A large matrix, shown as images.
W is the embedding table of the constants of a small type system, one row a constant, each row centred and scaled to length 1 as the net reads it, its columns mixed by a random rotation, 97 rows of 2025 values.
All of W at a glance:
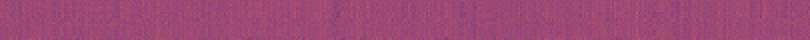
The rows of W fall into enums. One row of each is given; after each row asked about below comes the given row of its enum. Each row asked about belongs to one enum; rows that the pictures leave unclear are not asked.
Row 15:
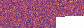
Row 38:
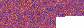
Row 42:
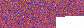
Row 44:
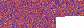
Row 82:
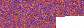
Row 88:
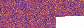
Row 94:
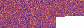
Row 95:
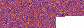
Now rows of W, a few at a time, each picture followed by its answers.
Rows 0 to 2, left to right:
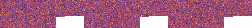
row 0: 88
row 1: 95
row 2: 42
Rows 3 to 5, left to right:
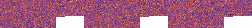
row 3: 15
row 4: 82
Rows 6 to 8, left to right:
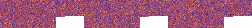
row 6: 44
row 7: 88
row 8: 38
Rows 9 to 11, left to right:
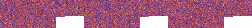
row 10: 88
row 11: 42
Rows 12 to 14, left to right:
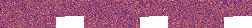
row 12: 88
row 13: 44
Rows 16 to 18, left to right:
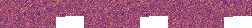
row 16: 38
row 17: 38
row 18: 44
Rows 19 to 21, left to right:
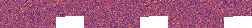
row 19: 38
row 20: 15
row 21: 44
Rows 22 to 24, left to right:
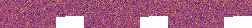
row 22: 38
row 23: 94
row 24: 42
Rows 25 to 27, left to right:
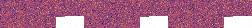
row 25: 88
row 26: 42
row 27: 88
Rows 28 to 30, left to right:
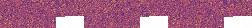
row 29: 38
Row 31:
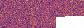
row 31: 94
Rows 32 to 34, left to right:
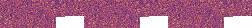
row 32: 44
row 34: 44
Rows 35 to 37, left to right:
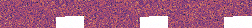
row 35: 44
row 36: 44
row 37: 82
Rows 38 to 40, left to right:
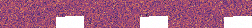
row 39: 95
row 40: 44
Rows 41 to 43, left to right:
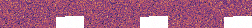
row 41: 42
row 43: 44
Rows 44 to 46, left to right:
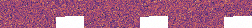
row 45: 15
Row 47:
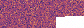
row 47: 94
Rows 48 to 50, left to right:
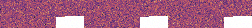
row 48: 88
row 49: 15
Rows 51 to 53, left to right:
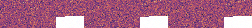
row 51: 94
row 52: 15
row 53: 15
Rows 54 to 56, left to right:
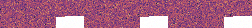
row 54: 88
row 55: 82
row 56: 95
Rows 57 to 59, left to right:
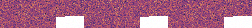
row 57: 82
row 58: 94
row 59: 82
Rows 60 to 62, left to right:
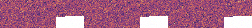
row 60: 38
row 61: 38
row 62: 15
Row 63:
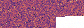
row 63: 15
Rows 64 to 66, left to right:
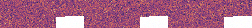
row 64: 44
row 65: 38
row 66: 82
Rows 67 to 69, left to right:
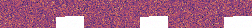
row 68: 94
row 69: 88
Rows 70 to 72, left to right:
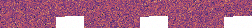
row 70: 88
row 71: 15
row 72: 38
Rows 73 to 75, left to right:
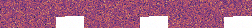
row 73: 88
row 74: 82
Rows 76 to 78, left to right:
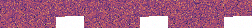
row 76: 88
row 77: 88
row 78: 42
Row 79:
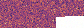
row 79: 44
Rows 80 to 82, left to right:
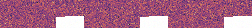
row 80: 44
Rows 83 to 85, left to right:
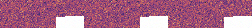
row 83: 38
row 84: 38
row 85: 44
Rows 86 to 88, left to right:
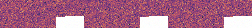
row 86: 38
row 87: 88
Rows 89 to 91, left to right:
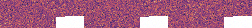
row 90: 15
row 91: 82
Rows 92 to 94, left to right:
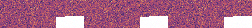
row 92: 94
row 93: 38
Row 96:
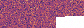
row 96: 94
